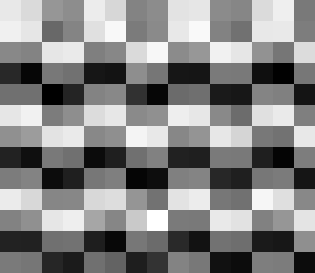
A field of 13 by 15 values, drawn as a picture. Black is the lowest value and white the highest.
Overall the values sit about 50% of the way up the scale. The histogram is flat. Horizontal stripes repeat 3 times down the table.
